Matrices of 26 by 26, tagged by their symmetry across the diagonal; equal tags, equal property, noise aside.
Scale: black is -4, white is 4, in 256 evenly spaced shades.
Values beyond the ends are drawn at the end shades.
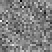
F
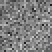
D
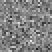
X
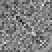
D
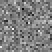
X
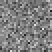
F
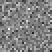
D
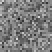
D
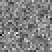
X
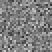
F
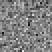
X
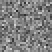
F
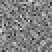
D
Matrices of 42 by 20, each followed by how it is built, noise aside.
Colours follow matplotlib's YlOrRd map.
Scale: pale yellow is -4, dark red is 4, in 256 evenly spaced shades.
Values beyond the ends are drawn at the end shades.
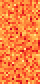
noise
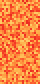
noise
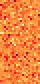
noise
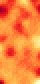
smooth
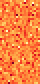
noise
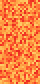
noise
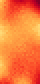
smooth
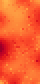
smooth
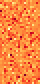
noise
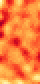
smooth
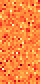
noise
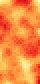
smooth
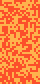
noise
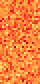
noise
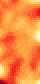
smooth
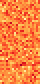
noise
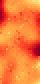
smooth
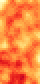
smooth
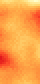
smooth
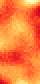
smooth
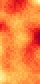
smooth
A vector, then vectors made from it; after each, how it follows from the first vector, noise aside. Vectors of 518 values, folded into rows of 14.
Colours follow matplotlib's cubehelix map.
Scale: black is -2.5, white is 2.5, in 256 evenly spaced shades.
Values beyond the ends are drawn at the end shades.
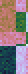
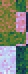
negated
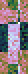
wrapped around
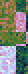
negated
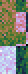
negated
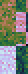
negated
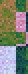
negated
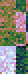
negated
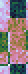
wrapped around
